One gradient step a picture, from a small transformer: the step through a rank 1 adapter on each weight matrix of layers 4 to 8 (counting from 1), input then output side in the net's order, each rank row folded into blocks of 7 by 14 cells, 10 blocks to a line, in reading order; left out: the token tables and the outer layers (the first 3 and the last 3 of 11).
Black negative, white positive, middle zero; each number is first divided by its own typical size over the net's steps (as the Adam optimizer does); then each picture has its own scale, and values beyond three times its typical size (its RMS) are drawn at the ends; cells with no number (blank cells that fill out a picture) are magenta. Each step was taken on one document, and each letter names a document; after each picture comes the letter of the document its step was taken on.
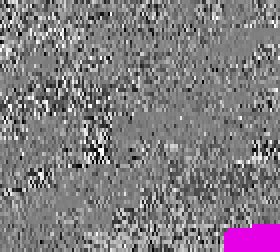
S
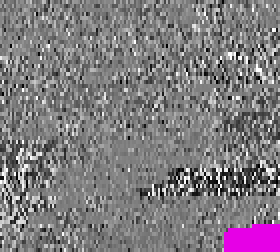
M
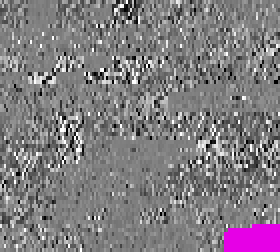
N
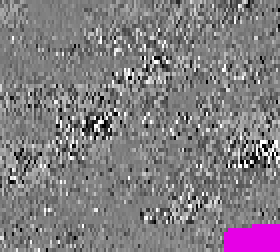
N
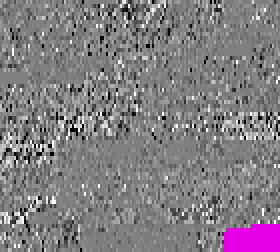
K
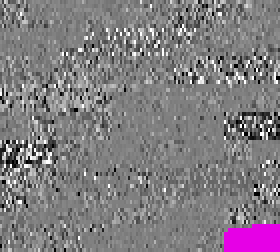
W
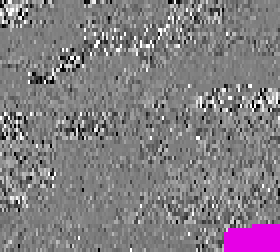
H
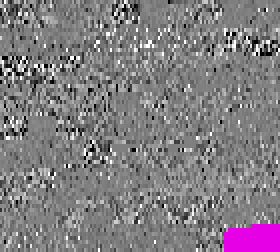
H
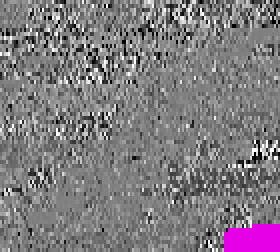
S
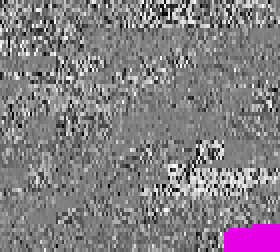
S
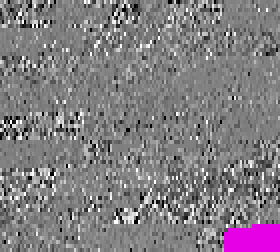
H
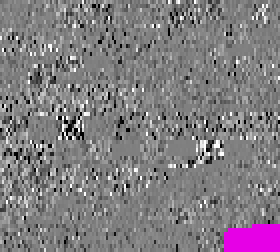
K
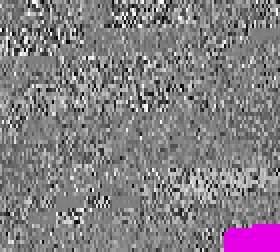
S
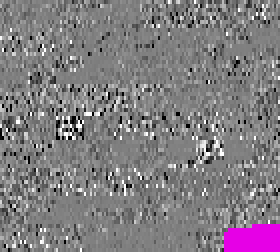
K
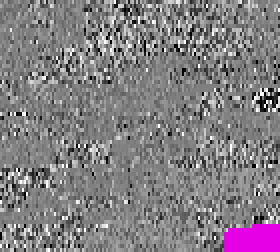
M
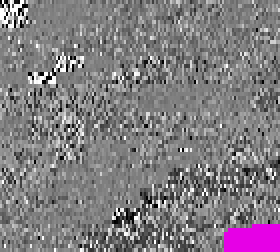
N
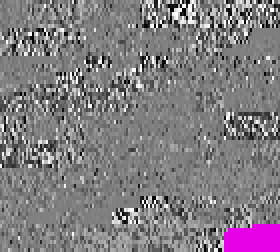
S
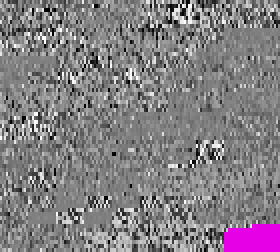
S
